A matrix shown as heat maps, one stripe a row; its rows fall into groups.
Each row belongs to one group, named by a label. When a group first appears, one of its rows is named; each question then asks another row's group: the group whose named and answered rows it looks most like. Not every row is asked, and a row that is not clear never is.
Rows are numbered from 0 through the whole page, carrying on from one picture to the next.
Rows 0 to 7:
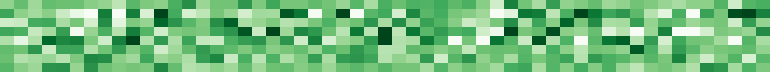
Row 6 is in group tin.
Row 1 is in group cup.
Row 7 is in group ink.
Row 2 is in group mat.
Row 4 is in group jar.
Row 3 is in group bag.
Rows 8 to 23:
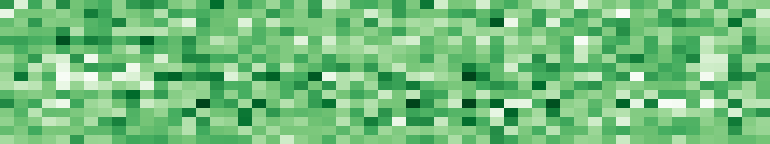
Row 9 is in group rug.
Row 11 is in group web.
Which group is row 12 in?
jar
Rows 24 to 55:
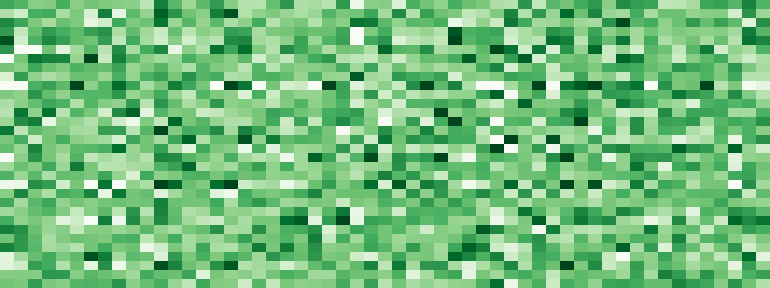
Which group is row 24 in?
cup
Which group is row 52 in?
rug
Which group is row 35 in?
cup
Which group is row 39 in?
bag
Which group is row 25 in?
mat
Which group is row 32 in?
rug
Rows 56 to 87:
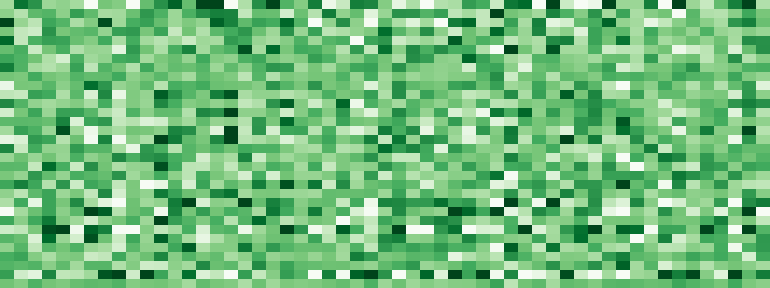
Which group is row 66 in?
mat
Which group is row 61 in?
bag
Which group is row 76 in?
web
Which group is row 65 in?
rug
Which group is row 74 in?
ink
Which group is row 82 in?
ink
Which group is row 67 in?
cup
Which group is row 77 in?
mat
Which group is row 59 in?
jar
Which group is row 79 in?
rug
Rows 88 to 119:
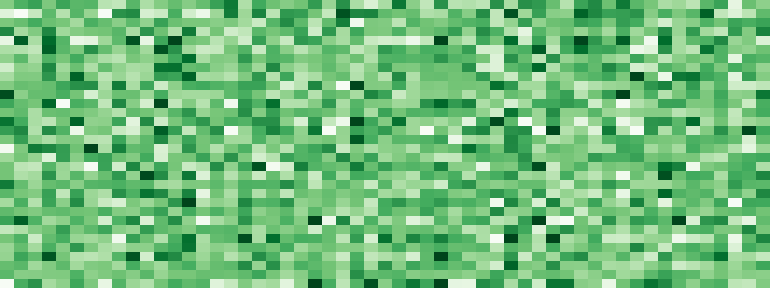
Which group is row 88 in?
web
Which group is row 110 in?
bag
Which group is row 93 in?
ink
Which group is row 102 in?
ink
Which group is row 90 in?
cup
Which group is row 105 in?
tin
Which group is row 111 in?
jar
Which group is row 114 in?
bag
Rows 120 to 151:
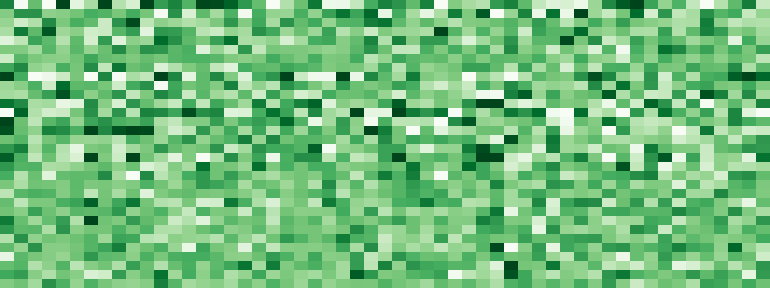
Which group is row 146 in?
tin
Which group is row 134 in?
jar
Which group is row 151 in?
ink
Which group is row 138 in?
web
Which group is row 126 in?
rug
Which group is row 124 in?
mat
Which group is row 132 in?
rug
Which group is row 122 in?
jar
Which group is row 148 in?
rug
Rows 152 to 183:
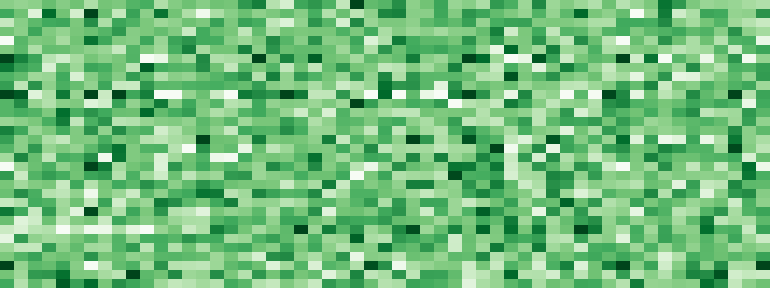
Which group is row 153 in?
ink
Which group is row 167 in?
web
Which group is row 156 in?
rug
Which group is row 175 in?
ink
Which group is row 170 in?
rug
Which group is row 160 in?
bag
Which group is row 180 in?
cup
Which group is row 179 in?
jar
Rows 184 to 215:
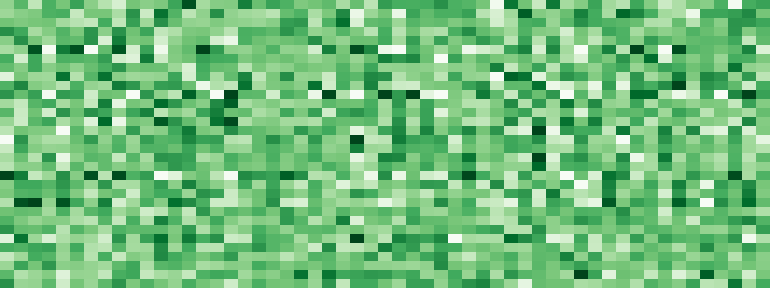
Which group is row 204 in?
jar
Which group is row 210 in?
rug
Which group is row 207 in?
web
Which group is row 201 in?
ink
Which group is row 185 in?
cup
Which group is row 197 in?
mat
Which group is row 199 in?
rug
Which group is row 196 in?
tin
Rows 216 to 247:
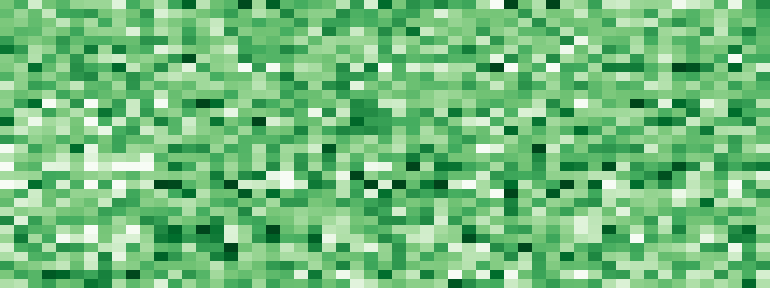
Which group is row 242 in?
ink
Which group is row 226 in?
tin
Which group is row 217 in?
tin
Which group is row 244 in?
mat
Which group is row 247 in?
rug
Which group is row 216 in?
bag
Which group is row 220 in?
jar
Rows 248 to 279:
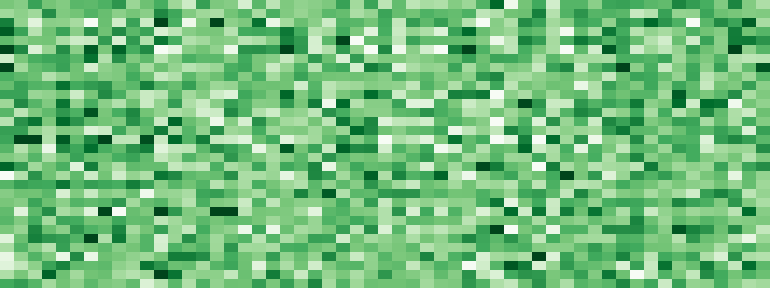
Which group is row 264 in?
tin
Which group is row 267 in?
mat
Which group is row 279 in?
web
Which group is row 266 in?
ink
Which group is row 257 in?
jar
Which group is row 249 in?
ink
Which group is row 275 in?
tin
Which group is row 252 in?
cup
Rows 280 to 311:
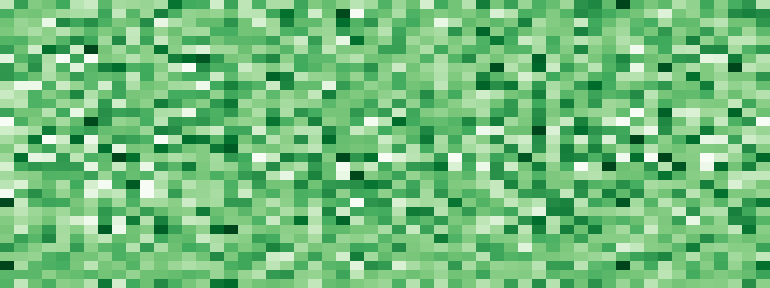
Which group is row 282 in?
tin
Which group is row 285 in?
ink
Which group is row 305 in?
mat
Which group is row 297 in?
tin
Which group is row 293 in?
rug
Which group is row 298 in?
jar
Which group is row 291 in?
mat
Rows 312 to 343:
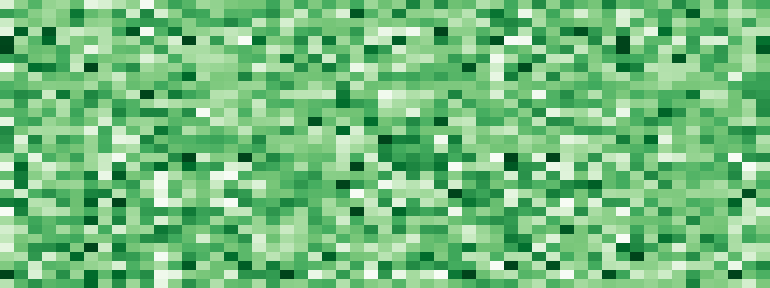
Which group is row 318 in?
web
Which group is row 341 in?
bag
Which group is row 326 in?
cup
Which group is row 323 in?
tin
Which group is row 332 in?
tin
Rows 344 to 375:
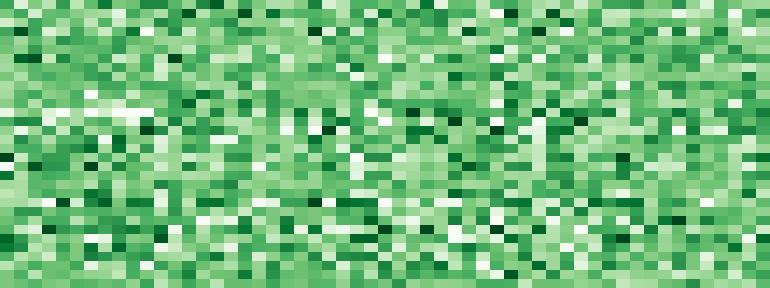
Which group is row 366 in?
tin
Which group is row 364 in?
mat
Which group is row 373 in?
jar
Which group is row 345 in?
bag
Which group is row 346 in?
mat
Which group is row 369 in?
jar
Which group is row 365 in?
rug
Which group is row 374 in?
bag
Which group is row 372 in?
tin
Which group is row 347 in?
web
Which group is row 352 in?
rug
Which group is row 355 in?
bag
